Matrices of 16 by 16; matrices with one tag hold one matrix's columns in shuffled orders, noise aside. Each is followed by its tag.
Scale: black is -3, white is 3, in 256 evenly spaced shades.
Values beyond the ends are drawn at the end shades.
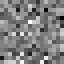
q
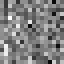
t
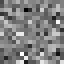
q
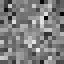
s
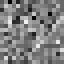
s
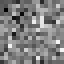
s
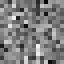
t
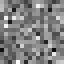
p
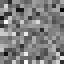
q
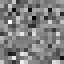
q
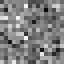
p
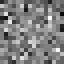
s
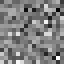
q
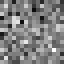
s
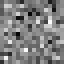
s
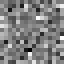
p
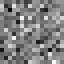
p
